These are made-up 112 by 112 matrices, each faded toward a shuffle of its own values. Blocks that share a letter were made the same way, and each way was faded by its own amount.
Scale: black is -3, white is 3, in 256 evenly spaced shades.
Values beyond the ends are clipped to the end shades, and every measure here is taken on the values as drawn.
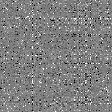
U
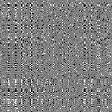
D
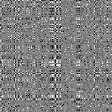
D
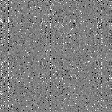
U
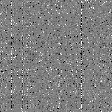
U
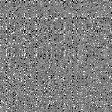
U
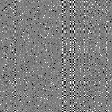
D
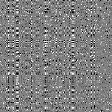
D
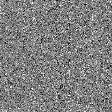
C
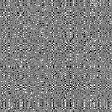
D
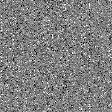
C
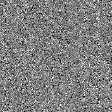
C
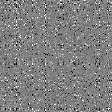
U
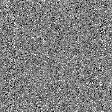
C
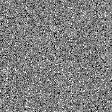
C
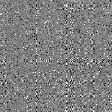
U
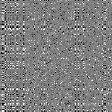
D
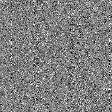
C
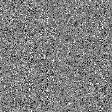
C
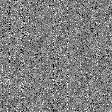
C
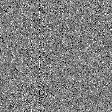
C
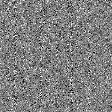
C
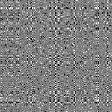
D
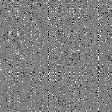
U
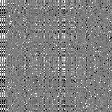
D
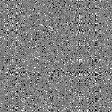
U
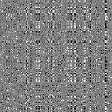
D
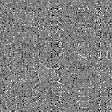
U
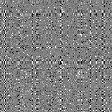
D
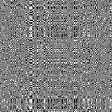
D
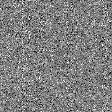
C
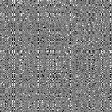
D
